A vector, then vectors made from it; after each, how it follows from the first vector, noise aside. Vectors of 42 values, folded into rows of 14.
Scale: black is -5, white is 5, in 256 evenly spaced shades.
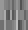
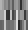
scaled up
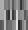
scaled up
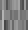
wrapped around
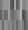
wrapped around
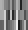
scaled up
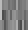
wrapped around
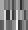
scaled up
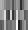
scaled up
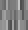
wrapped around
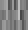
wrapped around
